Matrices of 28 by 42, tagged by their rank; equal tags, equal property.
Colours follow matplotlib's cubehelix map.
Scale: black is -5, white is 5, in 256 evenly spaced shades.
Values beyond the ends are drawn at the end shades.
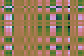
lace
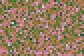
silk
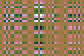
lace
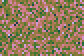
silk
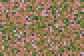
silk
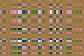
lace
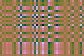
lace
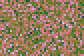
silk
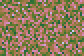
silk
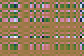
lace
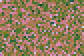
silk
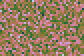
silk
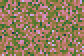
silk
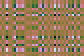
lace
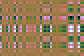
lace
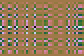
lace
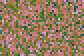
silk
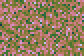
silk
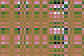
lace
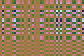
lace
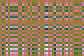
lace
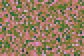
silk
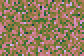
silk
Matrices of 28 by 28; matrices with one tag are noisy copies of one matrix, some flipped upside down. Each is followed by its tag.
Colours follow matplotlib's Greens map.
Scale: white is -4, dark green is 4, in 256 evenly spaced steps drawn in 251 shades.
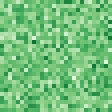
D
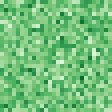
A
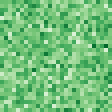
D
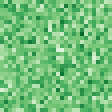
A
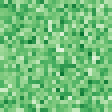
A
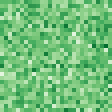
D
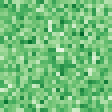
A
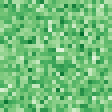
A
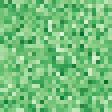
A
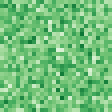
A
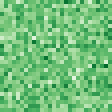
D
